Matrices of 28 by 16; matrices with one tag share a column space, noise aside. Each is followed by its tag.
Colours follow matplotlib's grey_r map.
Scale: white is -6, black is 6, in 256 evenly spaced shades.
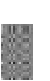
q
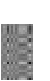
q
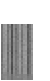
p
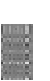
q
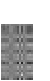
q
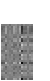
q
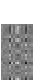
q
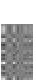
q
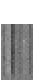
p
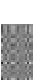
q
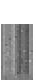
p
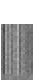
p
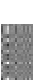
q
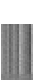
p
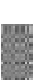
q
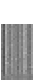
p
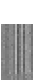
p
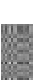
q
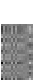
q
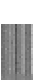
p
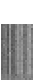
p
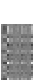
q
